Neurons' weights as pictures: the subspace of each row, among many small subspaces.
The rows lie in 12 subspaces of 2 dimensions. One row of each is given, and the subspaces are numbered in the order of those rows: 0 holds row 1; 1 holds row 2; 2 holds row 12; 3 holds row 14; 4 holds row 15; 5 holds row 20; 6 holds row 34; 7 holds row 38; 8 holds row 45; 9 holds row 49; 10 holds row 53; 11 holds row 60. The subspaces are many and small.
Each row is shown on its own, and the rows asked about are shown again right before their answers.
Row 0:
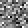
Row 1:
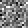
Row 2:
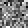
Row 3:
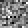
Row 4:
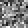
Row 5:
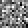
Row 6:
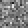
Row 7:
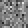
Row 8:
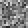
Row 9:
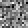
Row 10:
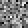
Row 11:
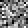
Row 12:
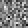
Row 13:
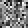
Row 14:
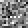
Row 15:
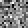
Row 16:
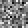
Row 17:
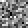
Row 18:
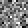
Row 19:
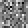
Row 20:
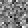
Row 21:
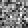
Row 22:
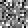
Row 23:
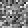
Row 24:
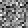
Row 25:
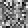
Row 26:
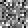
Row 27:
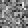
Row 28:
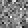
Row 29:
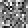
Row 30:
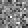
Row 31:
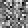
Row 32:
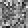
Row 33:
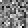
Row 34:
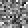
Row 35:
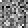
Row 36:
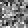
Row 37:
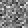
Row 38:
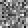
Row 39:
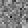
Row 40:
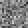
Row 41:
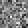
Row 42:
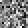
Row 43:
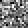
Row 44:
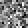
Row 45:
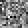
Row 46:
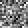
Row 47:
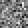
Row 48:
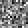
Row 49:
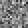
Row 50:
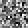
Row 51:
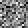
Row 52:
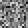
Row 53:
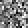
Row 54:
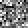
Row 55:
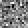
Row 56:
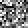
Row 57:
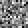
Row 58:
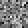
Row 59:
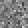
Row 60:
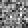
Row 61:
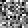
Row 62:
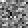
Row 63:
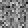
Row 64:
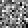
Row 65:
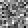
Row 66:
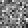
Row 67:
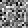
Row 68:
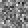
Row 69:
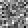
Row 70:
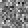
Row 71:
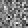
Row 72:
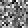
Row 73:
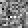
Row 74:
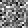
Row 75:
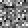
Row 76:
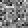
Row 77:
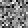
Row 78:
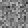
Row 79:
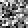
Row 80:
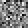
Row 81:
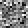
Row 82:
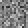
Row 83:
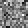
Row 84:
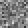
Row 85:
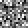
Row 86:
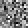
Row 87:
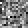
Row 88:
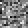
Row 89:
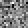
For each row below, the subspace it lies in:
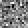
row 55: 4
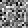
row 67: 0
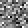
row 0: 0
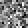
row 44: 10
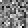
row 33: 10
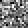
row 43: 4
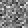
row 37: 0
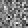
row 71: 2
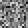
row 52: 5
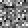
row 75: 2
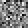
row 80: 8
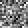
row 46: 6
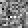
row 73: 8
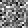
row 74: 0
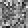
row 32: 3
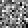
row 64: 4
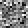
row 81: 8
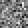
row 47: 10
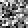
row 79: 1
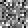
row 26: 7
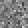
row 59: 10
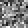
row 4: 1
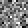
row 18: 5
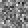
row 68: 6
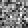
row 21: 11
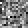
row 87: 8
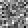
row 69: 7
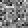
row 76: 2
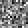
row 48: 9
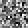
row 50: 0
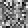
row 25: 3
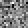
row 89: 4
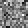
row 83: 1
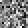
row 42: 10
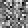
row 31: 3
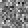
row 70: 6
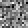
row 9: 11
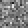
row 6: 4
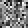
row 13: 3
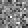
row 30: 5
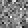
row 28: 11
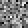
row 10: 6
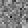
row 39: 11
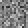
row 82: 10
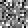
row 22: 7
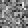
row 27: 10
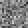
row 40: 9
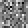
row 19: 9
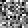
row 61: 8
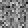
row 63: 5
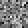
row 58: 6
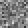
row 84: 7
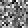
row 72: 11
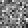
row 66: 4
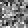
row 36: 1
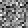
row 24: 0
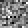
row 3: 3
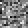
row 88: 8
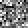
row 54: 2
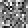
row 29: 9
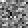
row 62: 1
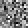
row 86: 2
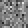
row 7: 9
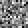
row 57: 9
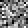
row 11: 7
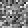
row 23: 6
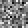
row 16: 9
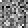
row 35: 10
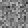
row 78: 5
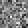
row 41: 5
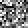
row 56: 2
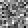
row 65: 7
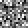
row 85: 2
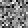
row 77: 11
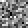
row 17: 1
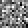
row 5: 4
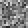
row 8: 3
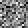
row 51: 0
